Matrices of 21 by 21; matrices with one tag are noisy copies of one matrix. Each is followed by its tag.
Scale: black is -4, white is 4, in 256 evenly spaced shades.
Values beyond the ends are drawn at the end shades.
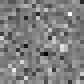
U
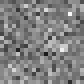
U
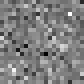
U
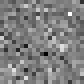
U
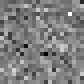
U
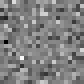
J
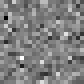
J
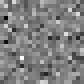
J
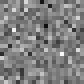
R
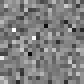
R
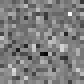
U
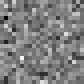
J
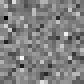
J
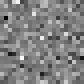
J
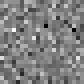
R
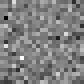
J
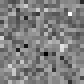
U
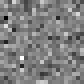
J
